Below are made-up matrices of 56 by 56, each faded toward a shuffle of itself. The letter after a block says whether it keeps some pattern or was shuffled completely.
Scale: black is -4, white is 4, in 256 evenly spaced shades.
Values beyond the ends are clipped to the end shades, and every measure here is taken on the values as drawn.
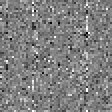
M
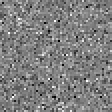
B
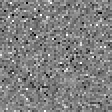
B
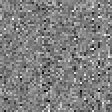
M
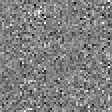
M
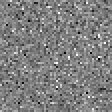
B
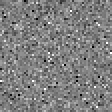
B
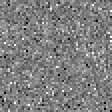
B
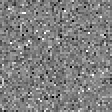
B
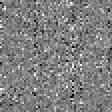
M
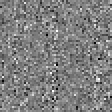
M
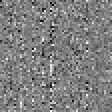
M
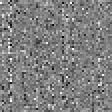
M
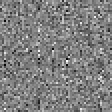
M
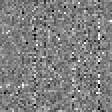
M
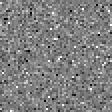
B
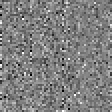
M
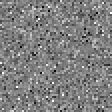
B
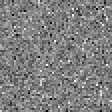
B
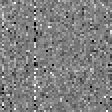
M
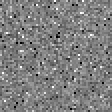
B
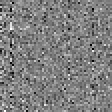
M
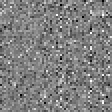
M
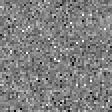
B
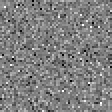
B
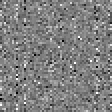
M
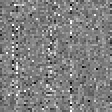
M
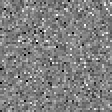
B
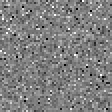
B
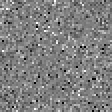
B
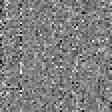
M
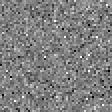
B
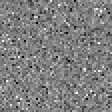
B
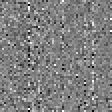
M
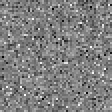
B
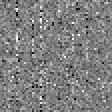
M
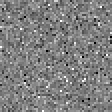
B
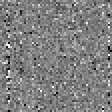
M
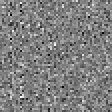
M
